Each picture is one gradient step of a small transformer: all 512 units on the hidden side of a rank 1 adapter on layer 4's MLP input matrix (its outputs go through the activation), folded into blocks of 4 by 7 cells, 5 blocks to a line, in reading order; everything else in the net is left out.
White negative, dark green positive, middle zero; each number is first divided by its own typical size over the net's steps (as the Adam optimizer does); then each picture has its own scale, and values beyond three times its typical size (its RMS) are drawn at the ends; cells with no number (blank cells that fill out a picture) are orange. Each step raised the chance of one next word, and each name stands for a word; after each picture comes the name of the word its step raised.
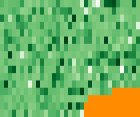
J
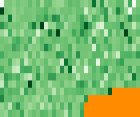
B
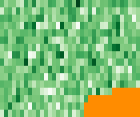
J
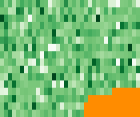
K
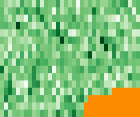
K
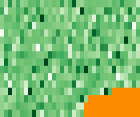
B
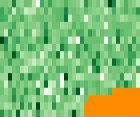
J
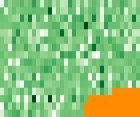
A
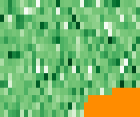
J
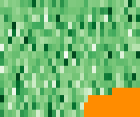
K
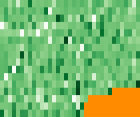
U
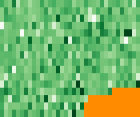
U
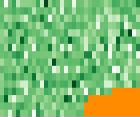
K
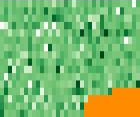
U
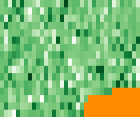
A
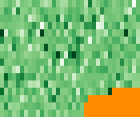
B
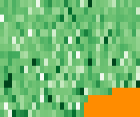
U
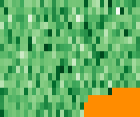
J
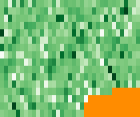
A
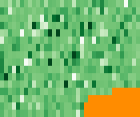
B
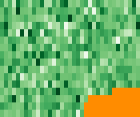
K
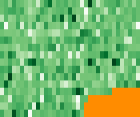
U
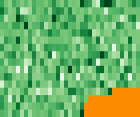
A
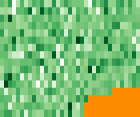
B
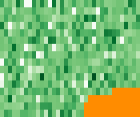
K
